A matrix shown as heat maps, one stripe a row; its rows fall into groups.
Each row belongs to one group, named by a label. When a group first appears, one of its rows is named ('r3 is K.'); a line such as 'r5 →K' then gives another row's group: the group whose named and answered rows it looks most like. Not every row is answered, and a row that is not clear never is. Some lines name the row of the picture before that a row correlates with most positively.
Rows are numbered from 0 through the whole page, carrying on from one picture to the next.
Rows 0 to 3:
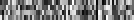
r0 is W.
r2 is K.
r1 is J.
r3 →J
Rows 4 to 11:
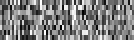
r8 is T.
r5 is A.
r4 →T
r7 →W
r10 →T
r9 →J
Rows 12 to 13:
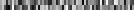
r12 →W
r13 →A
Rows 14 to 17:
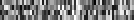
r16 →W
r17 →J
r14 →T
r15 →J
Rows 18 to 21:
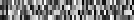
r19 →A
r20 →K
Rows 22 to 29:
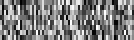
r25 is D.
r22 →J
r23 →K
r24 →K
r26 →K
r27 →K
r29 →J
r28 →T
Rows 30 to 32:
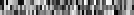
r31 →K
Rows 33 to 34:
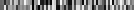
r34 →T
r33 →W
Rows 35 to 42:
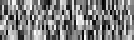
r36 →W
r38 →J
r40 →T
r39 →T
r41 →W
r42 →W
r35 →W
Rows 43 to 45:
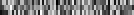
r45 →T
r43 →T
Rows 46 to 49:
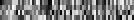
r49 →W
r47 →W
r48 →J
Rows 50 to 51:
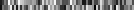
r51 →T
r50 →K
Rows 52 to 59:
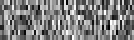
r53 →A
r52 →D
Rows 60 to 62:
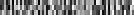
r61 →T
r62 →T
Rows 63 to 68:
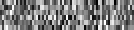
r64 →A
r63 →J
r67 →D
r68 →J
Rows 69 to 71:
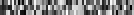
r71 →J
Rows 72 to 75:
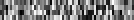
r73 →W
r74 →W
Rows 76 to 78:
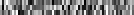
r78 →W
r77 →K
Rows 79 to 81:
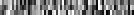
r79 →J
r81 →D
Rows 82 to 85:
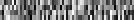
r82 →A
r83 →J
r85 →D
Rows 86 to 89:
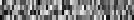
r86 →K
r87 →T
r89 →D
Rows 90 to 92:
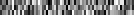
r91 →D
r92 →T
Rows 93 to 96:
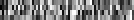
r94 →T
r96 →K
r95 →K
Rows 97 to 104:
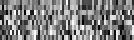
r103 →T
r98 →K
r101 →K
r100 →D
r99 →A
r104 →A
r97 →K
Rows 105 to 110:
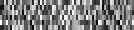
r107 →W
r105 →T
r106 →D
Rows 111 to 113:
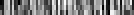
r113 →D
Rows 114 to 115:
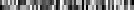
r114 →W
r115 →W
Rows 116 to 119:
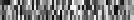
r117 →K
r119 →J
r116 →A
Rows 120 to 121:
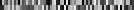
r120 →W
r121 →D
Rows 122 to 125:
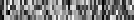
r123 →K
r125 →D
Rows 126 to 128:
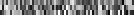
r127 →J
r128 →D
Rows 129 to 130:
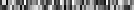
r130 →T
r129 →W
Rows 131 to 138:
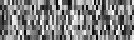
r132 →W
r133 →K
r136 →D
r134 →A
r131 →T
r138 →J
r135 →A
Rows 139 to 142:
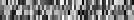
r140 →T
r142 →J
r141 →K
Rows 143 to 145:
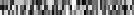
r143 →K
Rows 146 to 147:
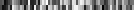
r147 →A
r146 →A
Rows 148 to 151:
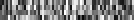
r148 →A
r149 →A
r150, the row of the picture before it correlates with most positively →146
